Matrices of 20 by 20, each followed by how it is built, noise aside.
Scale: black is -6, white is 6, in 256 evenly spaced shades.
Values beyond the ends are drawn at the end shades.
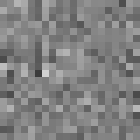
low rank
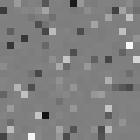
sparse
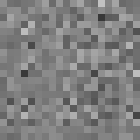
low rank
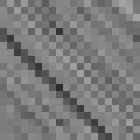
Toeplitz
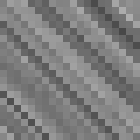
Toeplitz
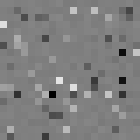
sparse
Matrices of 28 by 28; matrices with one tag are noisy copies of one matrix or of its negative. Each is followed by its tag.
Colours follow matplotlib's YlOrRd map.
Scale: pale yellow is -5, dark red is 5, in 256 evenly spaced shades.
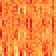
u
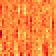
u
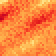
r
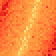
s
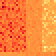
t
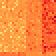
t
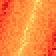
s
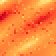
r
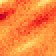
r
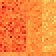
t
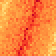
s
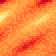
r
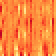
u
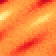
r
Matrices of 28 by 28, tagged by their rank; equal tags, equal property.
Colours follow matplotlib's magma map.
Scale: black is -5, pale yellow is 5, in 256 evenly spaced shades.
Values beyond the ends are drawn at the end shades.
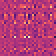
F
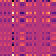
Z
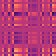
Z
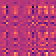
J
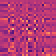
F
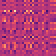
J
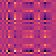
Z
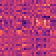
F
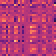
J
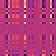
Z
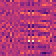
F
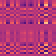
Z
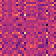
F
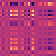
Z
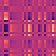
Z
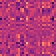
F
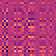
J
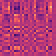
J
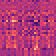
F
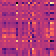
J
